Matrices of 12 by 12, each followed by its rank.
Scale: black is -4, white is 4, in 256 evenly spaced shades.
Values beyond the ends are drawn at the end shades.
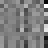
two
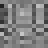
two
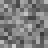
full rank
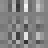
one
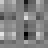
one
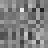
two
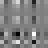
one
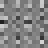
two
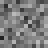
full rank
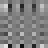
one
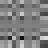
one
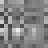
two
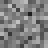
full rank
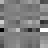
one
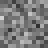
full rank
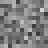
full rank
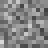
full rank
